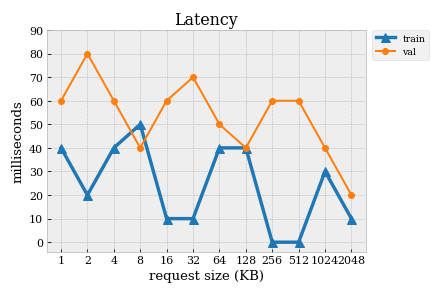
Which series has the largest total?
val
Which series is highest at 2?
val
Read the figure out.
Title: Latency
x-axis: request size (KB), ticks 1 2 4 8 16 32 64 128 256 512 1024 2048
y-axis: milliseconds, ticks 0 10 20 30 40 50 60 70 80 90
Legend: train, val
Values:
train: 40 20 40 50 10 10 40 40 0 0 30 10
val: 60 80 60 40 60 70 50 40 60 60 40 20
